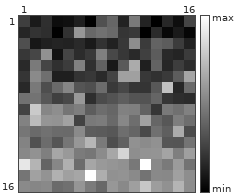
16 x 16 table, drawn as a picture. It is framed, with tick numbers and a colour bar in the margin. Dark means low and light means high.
Overall the values sit about 40% of the way up the scale. No single row or column stands out from its neighbours. Values rise toward the bottom.
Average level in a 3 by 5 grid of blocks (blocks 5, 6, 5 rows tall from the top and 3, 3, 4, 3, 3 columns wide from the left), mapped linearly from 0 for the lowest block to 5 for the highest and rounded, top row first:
1 0 1 1 0 | 3 3 2 2 3 | 4 4 5 5 4
